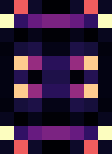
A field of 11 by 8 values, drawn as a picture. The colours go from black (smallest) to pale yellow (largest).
Mirror symmetry: left to right and top to bottom. Calmest part: centre. Slope: none. Average level on the scale: 20%.
